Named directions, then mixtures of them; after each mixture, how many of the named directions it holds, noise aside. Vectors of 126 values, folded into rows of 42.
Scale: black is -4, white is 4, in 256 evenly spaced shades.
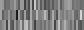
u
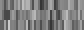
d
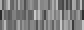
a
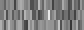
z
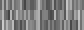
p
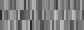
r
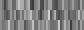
two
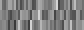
two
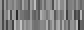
two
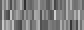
two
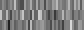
two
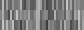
one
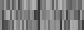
two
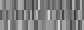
three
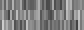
one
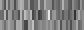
one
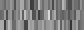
one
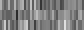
three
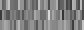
two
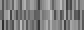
one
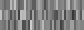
one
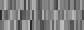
one
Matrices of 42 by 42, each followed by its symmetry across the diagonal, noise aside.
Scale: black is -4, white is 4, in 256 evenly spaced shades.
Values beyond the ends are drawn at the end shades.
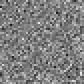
symmetric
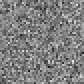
neither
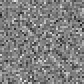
antisymmetric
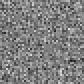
antisymmetric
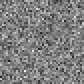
neither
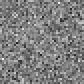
symmetric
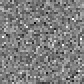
neither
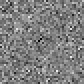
symmetric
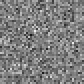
antisymmetric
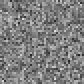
antisymmetric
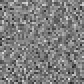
neither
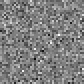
antisymmetric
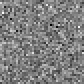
neither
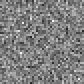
symmetric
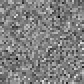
symmetric
